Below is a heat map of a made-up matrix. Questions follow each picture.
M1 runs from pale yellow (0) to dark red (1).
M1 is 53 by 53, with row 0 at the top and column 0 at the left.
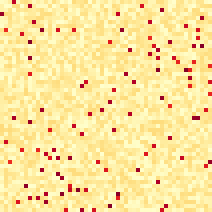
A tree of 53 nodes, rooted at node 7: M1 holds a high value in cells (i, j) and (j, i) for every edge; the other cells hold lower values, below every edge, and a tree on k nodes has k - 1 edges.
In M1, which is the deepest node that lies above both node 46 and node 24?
17
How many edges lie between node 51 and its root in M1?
3
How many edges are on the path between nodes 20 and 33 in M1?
1
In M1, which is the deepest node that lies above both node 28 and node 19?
39
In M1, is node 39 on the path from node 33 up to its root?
yes
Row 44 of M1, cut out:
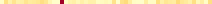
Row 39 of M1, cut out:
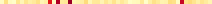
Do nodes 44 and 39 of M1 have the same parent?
no
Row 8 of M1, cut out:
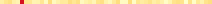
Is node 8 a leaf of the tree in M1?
yes
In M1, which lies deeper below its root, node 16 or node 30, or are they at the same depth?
node 16
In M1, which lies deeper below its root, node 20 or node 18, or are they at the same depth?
node 20
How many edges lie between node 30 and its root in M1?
1
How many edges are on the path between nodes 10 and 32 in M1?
5
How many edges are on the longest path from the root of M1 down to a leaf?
9
